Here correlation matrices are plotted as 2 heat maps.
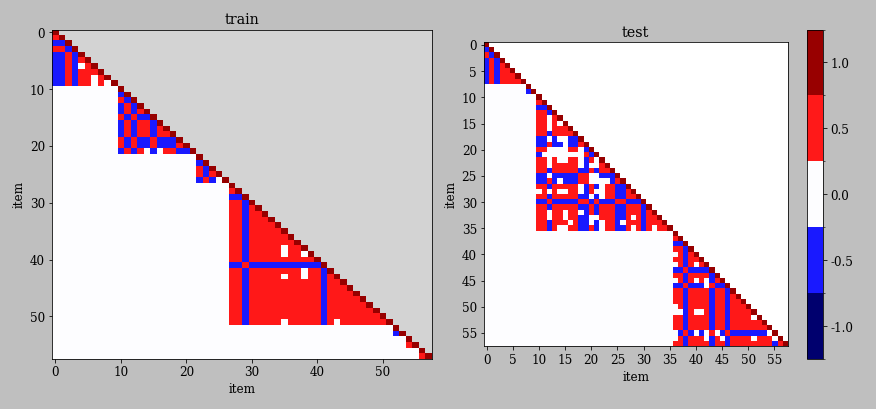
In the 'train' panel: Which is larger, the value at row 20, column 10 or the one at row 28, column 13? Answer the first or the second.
the first
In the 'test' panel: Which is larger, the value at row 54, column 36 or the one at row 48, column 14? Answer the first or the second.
the first
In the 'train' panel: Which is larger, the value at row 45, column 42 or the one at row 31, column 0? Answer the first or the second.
the first
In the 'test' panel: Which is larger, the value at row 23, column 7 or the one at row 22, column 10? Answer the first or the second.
the second
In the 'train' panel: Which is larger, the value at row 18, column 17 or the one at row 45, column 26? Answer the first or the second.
the first
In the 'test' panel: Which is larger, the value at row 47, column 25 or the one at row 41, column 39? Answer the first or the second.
the second
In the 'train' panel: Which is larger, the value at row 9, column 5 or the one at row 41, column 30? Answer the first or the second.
the first
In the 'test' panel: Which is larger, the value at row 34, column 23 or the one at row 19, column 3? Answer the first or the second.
the first
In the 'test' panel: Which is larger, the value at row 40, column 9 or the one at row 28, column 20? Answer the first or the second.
the second
